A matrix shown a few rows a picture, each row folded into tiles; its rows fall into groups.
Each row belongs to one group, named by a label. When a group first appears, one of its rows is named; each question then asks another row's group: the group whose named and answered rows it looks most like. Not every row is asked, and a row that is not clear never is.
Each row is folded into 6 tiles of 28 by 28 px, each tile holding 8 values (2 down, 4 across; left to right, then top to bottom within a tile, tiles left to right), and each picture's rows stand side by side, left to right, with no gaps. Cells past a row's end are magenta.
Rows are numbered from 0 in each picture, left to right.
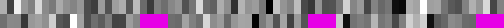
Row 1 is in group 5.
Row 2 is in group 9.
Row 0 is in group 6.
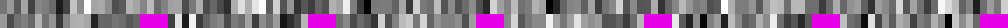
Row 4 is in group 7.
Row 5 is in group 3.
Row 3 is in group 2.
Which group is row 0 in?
9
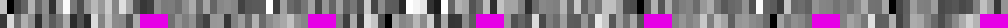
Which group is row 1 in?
6
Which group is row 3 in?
3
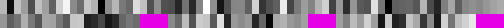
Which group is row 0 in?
6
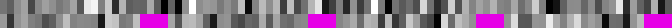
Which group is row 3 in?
2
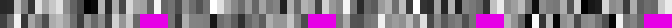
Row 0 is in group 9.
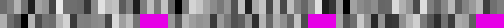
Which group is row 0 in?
3
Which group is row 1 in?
5
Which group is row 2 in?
6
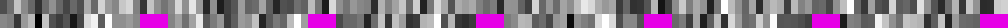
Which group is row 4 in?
7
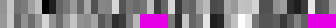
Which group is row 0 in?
2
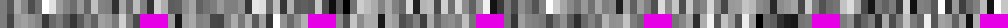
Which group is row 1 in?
5
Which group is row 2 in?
5
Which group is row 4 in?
6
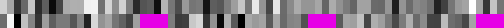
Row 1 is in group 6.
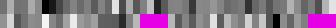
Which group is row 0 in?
2
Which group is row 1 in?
3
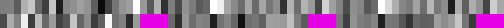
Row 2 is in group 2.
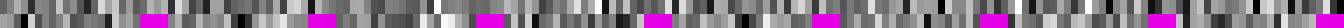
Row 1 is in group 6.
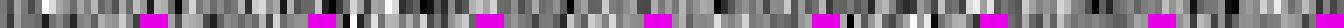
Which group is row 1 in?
5
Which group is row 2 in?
9
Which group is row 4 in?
2
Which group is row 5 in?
9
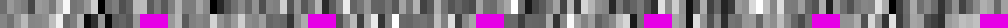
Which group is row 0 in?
6
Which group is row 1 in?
2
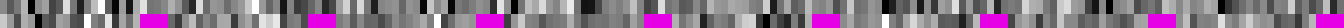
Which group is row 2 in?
7
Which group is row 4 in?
6
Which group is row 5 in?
2
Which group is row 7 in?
2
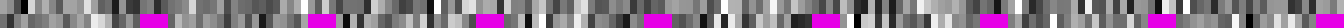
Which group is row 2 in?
9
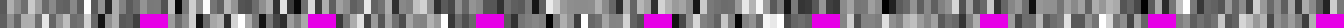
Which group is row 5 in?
2
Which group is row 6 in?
3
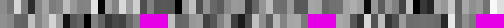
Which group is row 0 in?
6
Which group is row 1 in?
5
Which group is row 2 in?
3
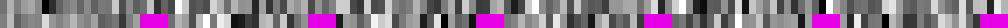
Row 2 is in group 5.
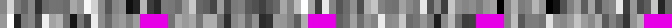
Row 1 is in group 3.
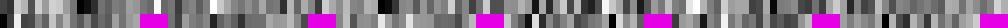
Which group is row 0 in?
9
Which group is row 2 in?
2
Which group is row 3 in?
3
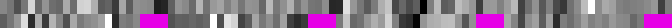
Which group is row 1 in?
7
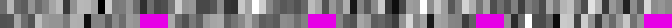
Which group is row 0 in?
5
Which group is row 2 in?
9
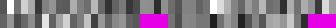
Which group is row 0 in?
7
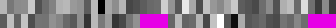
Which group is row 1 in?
6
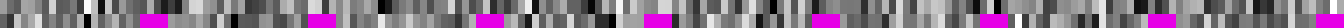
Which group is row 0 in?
5
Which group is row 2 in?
2
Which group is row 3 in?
3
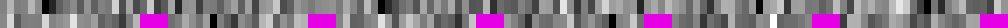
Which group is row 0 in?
2
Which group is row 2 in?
2
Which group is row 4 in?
7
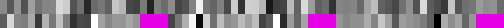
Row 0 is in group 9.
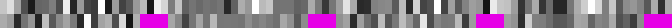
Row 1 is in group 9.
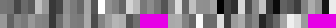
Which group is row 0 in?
9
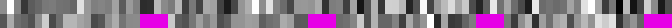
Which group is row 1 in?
9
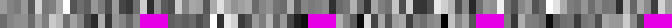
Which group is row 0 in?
6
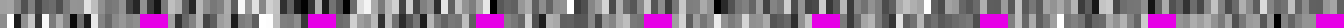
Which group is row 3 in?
6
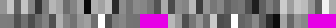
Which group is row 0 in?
7
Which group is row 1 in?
3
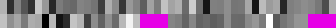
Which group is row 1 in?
7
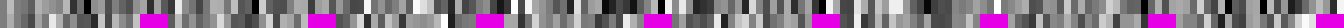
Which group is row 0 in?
6
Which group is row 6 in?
3
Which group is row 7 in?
7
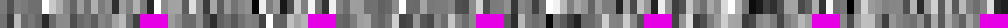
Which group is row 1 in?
7
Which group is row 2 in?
6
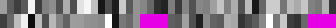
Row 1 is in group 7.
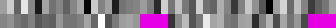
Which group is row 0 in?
7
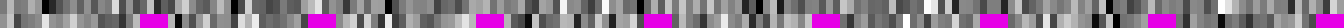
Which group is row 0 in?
2
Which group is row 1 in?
9
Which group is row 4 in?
6
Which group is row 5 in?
5
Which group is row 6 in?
6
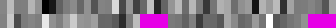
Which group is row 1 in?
7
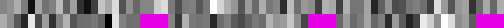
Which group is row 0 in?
3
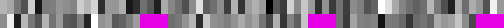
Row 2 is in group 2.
